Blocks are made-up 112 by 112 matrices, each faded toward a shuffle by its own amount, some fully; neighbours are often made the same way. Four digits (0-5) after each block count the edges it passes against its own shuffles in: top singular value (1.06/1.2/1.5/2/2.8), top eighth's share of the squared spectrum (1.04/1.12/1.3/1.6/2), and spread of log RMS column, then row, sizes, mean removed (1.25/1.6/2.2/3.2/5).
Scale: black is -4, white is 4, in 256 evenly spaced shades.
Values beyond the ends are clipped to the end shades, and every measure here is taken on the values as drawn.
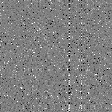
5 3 2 1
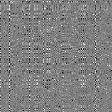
5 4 4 3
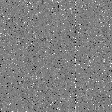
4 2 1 0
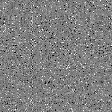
4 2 1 1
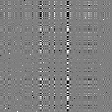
5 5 4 3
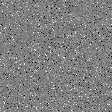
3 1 0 0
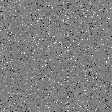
3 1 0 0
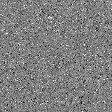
1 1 0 2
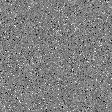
0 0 0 0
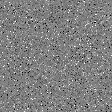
3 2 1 0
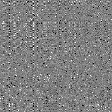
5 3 2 2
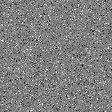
0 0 0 0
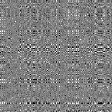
5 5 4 4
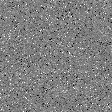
1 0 0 0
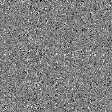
1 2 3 2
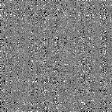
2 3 4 3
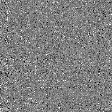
1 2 2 2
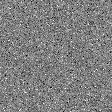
0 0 0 0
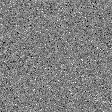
0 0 0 0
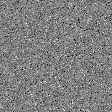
0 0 0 0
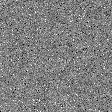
0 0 0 0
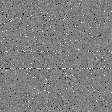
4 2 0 1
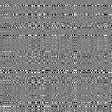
5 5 3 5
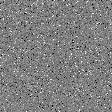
2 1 0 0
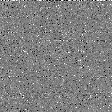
4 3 0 2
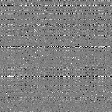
5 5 2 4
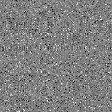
4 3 1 1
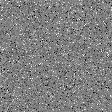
0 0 0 0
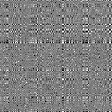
5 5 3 4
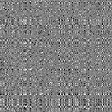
5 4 4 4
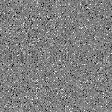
4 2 1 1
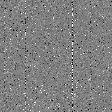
3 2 2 0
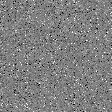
1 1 1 0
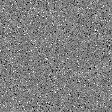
0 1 1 0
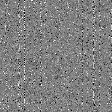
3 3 3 0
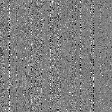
3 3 4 0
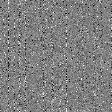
2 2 3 0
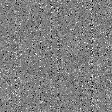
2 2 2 0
